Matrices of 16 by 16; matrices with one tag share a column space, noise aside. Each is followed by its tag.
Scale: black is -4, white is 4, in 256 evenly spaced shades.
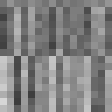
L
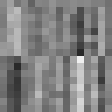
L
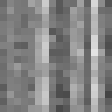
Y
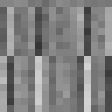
L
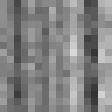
Y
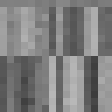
L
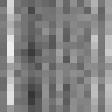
Y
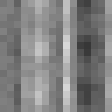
Y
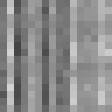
Y
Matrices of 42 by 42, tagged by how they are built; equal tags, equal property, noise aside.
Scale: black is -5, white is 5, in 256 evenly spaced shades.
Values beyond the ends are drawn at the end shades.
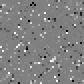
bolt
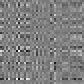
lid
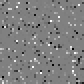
bolt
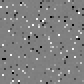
bolt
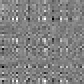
lid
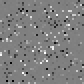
bolt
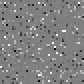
bolt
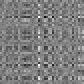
lid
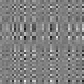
lid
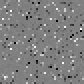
bolt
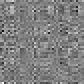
lid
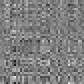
lid
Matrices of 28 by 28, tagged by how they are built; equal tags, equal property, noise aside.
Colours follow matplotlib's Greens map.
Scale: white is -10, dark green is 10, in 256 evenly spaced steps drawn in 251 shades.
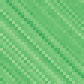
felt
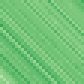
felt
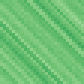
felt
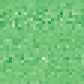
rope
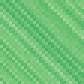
felt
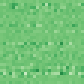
rope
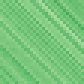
felt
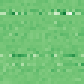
rope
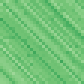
felt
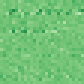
rope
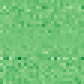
rope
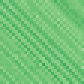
felt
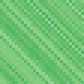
felt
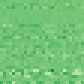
rope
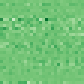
rope
